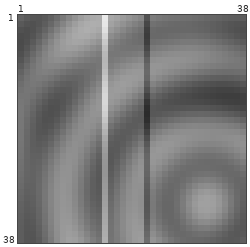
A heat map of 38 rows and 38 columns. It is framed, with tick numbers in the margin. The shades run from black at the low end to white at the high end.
No overall slope runs across the table. Rings spread out from the bottom right. The ninth with the highest average is the top middle. Columns 15 and 22 differ from the columns beside them.
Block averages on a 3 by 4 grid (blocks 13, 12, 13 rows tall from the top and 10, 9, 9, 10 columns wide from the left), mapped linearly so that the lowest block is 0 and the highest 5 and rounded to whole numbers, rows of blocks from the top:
1520 | 0311 | 2222
